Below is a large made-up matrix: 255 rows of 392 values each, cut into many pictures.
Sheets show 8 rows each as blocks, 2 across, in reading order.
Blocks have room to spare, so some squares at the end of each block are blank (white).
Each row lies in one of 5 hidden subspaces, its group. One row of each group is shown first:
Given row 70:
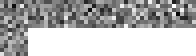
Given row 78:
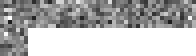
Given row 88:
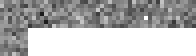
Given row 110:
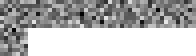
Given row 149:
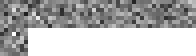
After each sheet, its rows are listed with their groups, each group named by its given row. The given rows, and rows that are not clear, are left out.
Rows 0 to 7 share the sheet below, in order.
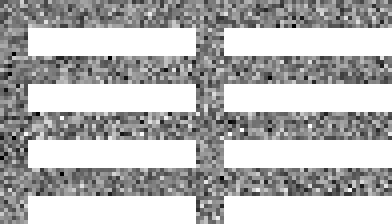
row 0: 88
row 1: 110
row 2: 78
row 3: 110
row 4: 78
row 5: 70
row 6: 78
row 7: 70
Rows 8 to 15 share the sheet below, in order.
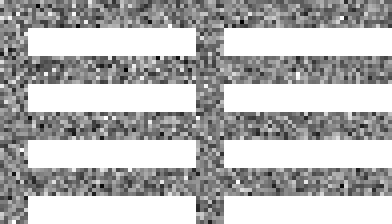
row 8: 110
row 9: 88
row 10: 70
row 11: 149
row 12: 110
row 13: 70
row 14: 149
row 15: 88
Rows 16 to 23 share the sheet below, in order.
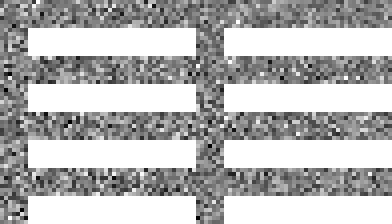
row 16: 110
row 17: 78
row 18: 78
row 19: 110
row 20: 88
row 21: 149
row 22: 110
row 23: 70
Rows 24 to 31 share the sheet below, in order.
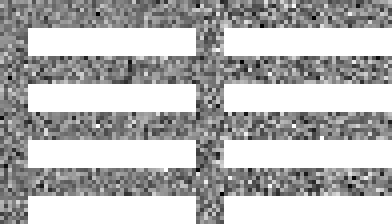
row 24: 88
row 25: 88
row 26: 88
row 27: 70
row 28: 88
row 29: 88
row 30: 88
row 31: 70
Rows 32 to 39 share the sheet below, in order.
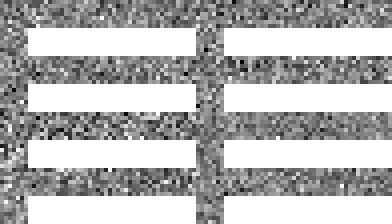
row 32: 149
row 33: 110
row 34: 149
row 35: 70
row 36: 70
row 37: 110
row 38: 78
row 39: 88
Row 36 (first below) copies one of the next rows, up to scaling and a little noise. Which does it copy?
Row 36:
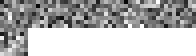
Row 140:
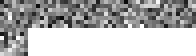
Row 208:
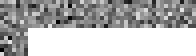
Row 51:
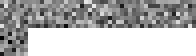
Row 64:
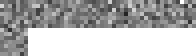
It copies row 140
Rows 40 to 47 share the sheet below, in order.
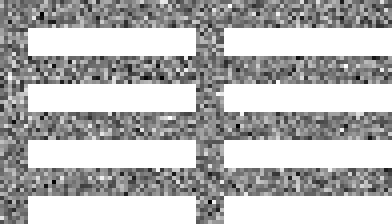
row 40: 88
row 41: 110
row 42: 110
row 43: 110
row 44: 149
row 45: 88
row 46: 70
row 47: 149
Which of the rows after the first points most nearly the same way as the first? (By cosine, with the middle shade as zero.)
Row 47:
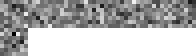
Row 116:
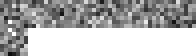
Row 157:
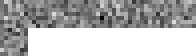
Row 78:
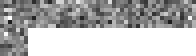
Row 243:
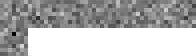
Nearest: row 243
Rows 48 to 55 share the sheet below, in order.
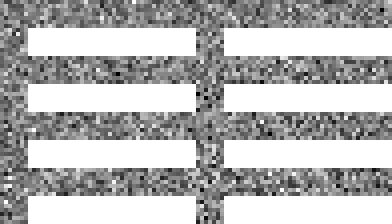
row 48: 149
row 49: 149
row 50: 88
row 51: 70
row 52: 78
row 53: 110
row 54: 78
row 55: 110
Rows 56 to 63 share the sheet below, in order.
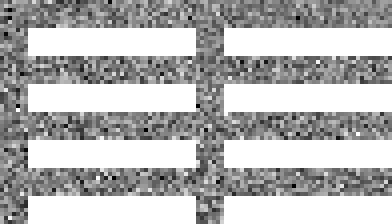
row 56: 78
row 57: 149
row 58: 110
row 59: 70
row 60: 88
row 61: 110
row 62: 110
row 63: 88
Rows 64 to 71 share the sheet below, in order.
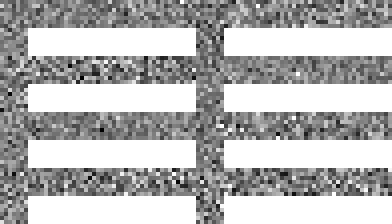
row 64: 70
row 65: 78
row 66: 110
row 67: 149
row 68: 149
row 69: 110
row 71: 78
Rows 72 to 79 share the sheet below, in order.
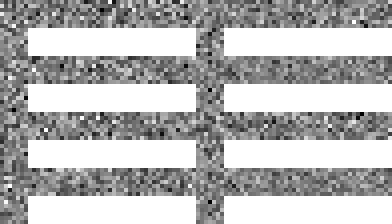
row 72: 70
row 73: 149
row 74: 149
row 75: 149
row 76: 110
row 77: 88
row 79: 149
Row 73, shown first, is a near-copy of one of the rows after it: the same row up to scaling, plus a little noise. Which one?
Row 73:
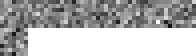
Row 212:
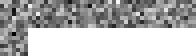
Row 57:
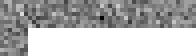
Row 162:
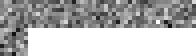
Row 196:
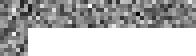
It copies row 162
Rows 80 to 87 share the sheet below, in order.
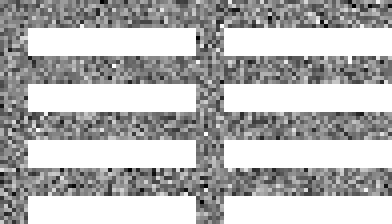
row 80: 110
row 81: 70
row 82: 110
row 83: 70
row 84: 149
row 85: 88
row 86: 70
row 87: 78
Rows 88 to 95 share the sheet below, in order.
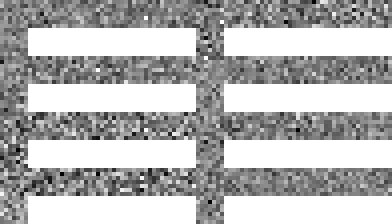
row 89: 70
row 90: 88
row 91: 78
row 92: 110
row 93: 149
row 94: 78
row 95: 149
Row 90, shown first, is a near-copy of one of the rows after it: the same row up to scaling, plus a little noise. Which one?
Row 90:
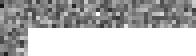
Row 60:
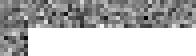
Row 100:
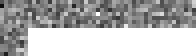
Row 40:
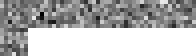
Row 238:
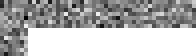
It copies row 100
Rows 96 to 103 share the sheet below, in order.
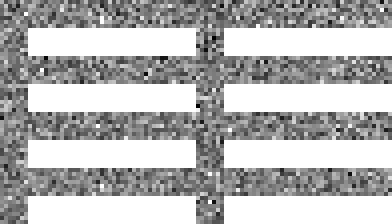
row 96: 149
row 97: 110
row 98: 88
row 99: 70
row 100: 88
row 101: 78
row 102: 149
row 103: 149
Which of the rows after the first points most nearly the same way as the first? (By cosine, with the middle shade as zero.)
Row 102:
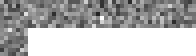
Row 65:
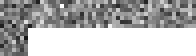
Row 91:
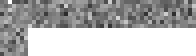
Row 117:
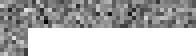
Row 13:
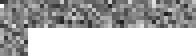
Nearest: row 117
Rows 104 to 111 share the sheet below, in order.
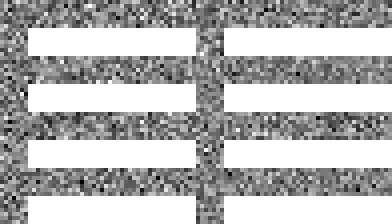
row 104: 78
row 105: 88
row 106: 78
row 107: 149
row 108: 78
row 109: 70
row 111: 110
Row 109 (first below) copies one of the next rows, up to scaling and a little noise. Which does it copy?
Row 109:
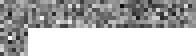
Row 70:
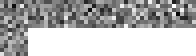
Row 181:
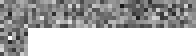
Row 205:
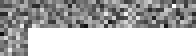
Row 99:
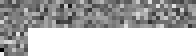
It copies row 181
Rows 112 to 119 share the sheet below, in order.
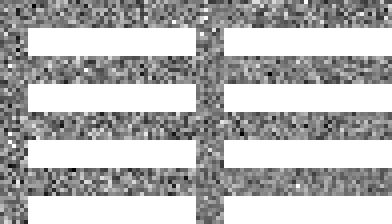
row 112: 110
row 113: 78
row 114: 78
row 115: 70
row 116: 149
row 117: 88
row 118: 149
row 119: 149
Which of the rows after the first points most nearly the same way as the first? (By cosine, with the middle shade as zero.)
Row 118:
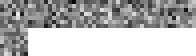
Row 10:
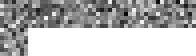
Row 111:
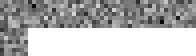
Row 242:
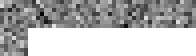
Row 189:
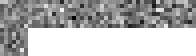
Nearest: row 242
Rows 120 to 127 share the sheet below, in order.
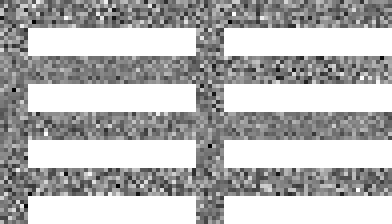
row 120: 110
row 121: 110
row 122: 149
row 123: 110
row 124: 88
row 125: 149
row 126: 78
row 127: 110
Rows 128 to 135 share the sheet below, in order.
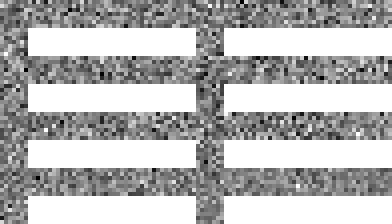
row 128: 88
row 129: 149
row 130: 149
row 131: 78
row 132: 70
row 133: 110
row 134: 70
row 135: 149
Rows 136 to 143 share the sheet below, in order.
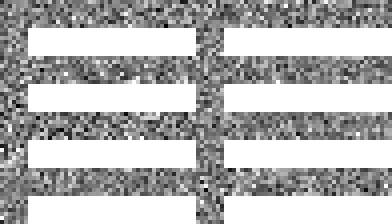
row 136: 70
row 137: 149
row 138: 110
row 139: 88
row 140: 70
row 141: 110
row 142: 70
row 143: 78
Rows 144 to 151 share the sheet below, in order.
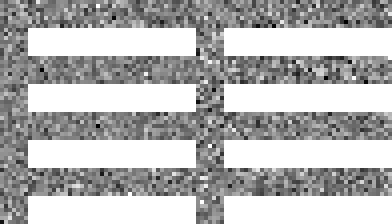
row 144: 110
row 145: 110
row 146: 88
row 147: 149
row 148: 88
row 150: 70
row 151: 78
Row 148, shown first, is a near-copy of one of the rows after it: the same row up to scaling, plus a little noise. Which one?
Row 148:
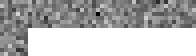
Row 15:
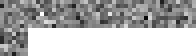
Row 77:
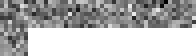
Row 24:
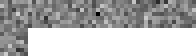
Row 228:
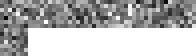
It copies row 24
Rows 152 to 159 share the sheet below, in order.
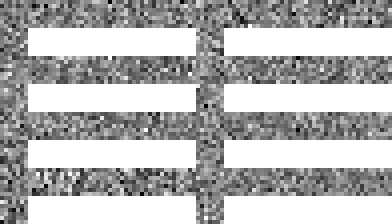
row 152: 70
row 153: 88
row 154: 78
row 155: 110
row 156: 88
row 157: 149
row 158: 70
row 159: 110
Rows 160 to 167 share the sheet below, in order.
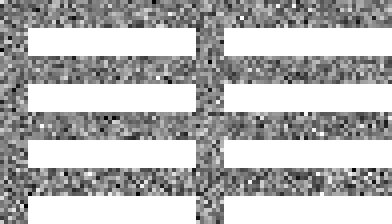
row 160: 70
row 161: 110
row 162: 149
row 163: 149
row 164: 110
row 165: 78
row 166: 78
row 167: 70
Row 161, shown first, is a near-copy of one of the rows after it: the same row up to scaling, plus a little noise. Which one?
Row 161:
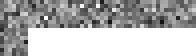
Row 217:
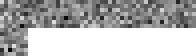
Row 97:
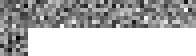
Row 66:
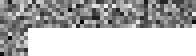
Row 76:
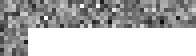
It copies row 76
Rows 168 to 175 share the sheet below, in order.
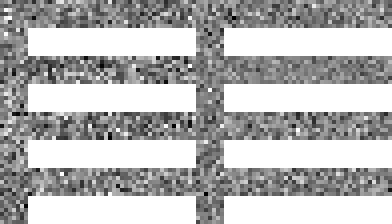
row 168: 78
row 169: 149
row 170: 70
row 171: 149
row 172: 78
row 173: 149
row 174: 78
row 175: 70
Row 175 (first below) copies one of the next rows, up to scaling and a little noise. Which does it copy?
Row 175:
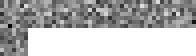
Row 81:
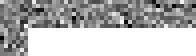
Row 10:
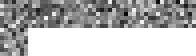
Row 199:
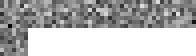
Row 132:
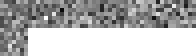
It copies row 199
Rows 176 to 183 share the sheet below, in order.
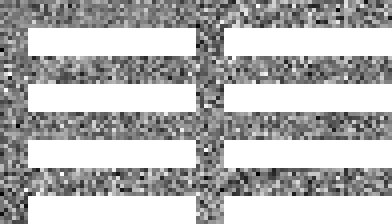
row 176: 70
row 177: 78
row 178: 78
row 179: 110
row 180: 110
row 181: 70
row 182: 78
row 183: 78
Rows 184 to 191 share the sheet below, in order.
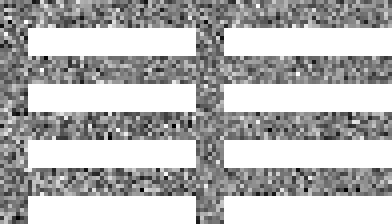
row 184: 78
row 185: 78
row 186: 88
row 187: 149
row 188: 78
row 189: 70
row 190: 88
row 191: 110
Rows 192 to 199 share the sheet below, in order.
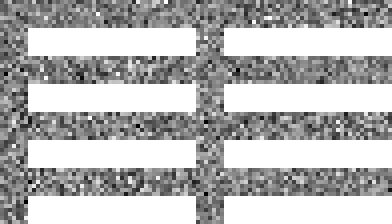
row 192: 88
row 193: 70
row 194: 88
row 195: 88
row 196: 149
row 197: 78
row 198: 110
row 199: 70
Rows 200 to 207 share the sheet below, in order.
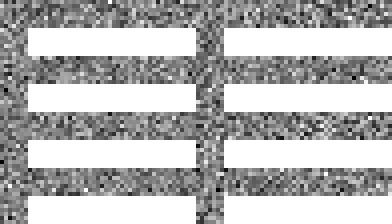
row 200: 70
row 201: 70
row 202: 78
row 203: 149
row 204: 70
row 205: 70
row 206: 110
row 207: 88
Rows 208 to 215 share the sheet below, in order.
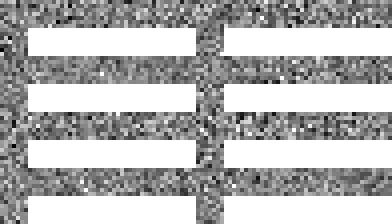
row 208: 70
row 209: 149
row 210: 149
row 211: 110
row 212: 149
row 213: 88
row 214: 110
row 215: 149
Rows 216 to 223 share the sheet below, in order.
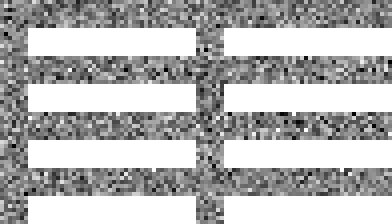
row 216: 78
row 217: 110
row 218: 70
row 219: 78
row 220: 149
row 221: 70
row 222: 70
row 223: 110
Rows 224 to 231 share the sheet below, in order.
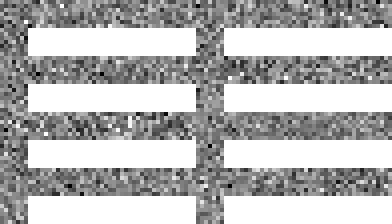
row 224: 78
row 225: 70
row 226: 149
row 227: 70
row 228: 88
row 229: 149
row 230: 110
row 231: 78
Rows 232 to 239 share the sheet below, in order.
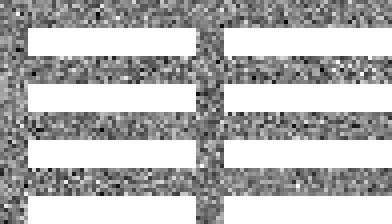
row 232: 88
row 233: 70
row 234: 78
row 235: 70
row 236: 149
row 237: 88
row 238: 88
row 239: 149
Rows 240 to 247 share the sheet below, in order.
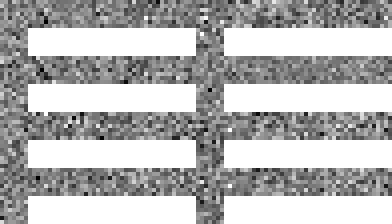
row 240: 88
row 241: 78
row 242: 88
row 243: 149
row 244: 88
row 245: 78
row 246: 70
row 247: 78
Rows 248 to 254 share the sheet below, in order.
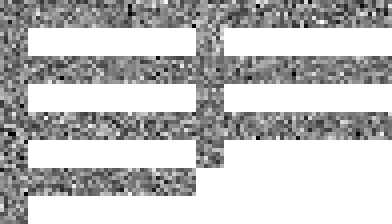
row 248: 88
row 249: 78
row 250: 70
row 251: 88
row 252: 149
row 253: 110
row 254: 70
